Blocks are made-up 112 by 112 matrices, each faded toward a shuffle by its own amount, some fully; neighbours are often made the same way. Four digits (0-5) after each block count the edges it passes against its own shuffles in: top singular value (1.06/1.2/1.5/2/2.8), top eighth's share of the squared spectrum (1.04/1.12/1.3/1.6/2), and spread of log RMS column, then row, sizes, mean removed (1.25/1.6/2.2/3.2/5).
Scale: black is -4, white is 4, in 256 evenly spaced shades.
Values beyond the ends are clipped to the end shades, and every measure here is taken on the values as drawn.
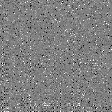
4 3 2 2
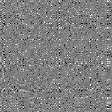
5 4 3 2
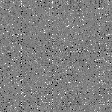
4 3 2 1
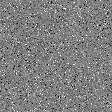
0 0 0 0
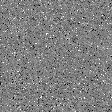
1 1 0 1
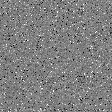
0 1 0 1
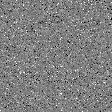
0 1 0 1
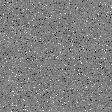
0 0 0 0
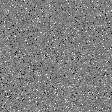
0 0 0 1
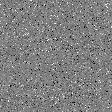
0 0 0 1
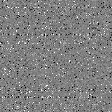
4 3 1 2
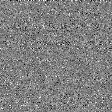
1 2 0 3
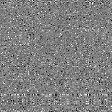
4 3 2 2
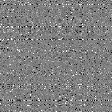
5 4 2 3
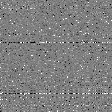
4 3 1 2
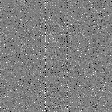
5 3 2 1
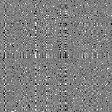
5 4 3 3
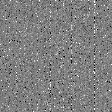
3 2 2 0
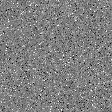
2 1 0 0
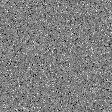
2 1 0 0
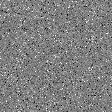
1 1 0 0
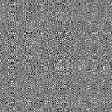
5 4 3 3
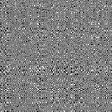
5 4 3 3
